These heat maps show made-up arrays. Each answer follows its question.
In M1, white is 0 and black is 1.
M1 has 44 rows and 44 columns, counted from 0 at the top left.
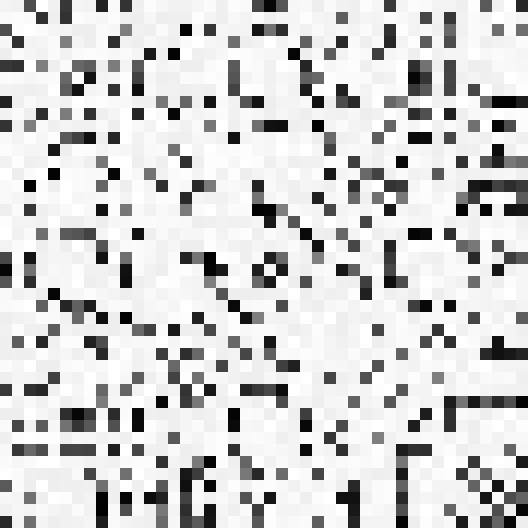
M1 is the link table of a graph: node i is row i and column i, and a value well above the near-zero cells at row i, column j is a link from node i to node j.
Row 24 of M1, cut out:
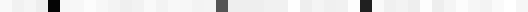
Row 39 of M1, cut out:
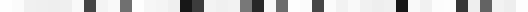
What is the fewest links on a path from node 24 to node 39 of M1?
3
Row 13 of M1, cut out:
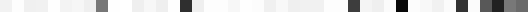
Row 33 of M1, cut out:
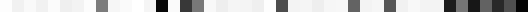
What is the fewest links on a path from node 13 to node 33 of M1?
1
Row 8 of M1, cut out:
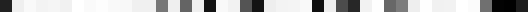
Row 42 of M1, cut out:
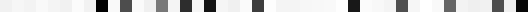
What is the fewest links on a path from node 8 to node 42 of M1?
1
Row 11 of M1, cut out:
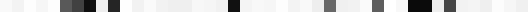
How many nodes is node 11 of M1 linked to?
10
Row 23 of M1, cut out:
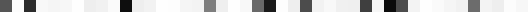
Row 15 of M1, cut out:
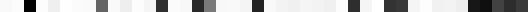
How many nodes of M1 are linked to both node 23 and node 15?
6
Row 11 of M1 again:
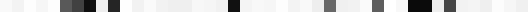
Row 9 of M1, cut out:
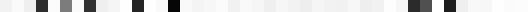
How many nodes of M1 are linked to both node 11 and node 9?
5
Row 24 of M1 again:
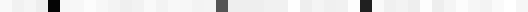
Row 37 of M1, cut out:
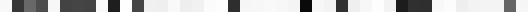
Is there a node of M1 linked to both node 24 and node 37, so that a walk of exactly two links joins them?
no
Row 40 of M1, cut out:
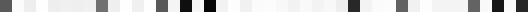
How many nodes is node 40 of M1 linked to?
10
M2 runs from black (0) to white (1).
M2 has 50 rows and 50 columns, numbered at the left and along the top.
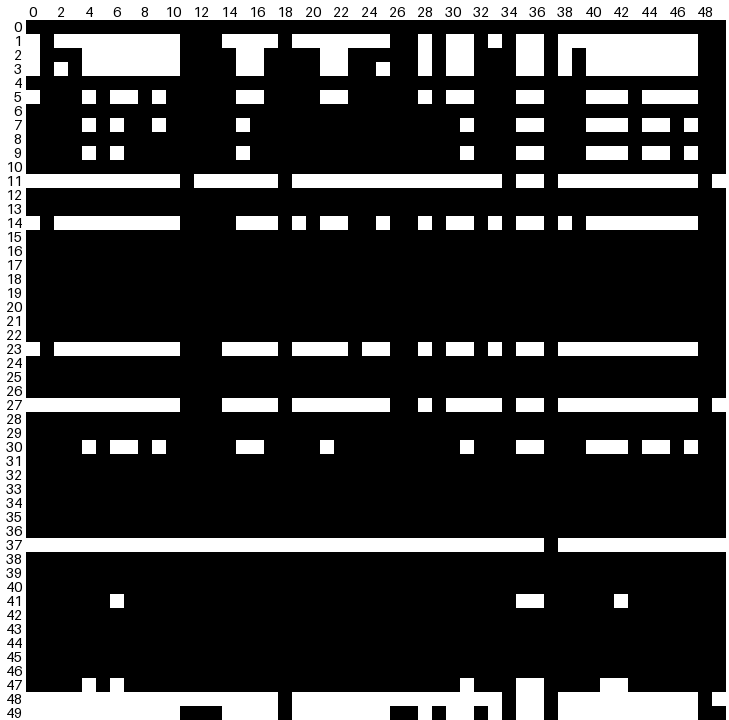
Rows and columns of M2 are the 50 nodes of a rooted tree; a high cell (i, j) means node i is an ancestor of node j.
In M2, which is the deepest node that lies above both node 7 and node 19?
14
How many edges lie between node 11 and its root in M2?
2
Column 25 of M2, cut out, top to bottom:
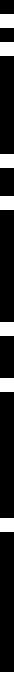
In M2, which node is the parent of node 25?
3
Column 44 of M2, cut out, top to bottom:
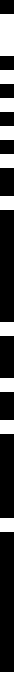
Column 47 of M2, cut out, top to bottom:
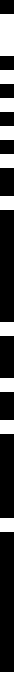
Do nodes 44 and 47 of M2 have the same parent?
yes
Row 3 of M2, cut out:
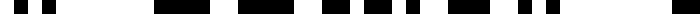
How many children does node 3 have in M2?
2
